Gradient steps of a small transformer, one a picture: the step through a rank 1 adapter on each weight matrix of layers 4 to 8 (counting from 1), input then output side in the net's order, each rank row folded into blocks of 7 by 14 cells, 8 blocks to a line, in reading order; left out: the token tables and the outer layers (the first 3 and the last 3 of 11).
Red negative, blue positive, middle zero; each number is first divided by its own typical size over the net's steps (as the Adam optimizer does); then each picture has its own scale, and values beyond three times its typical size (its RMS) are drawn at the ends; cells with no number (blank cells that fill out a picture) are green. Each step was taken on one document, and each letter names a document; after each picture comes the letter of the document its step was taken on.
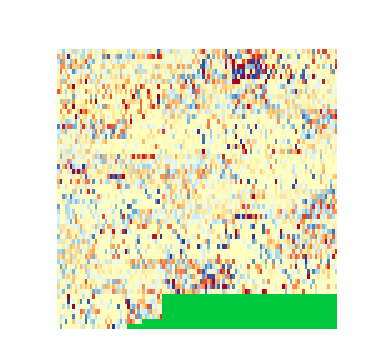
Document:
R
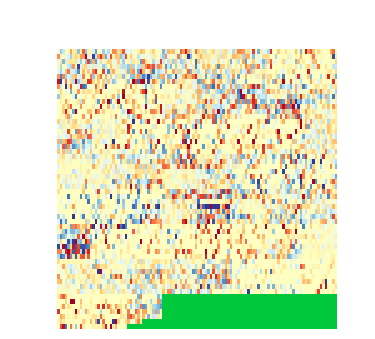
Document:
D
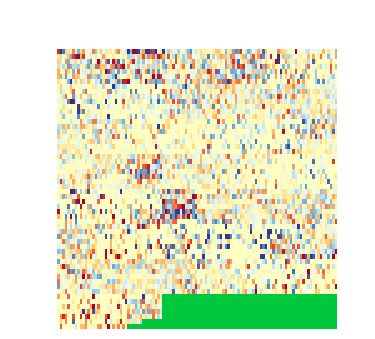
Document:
R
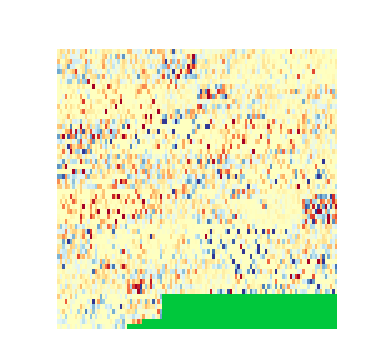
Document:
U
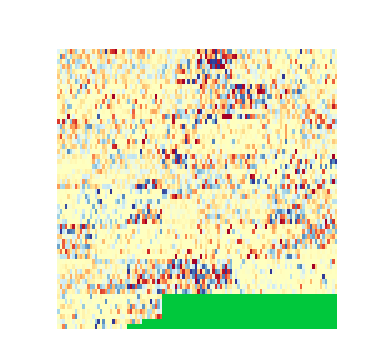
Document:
D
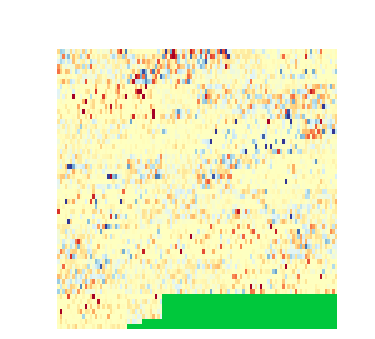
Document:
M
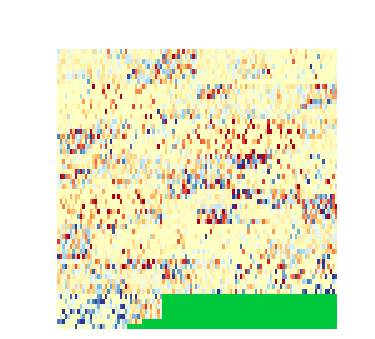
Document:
U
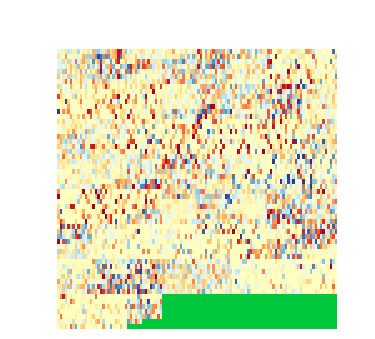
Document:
D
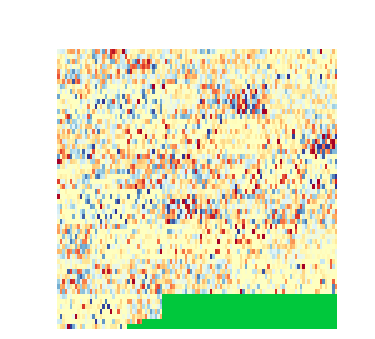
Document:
D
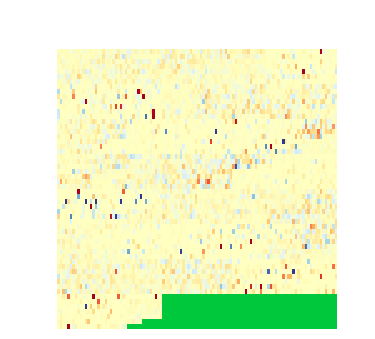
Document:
M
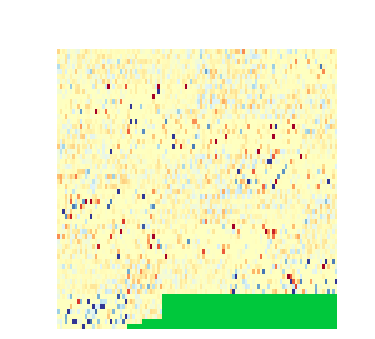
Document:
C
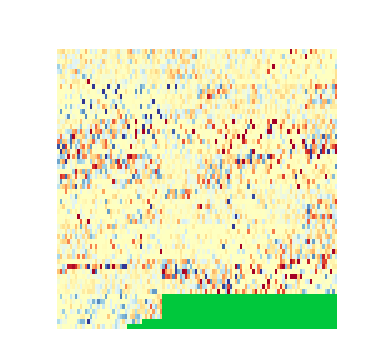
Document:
U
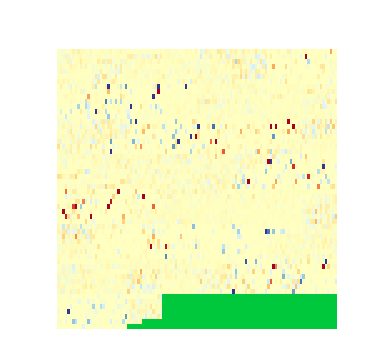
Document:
C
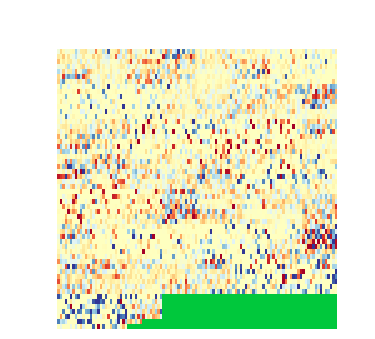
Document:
U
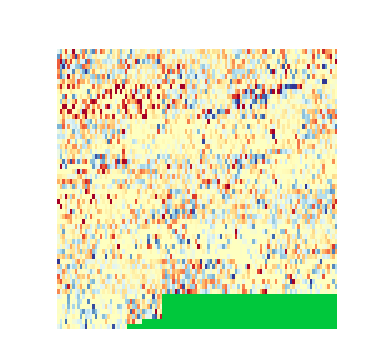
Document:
R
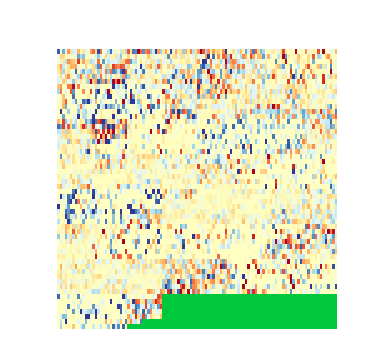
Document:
R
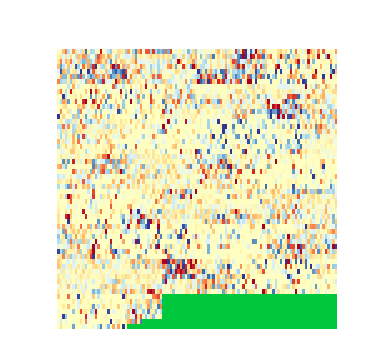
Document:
R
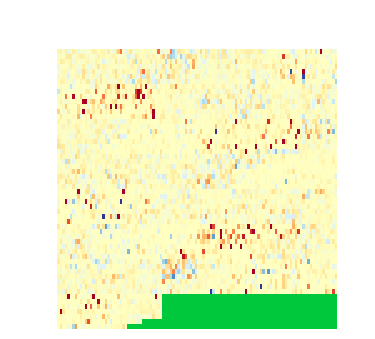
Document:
M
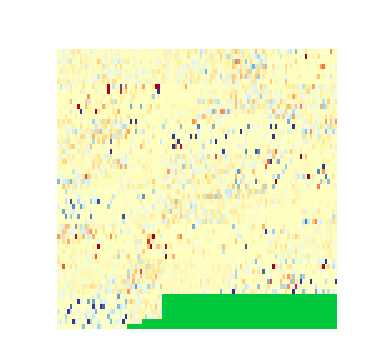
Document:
C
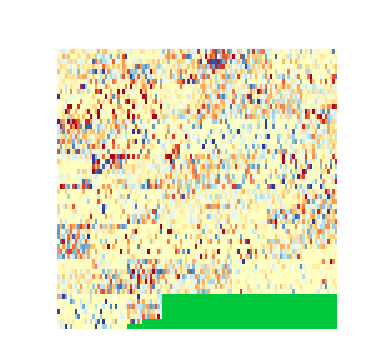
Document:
D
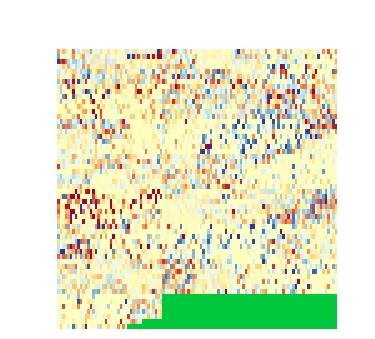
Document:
R
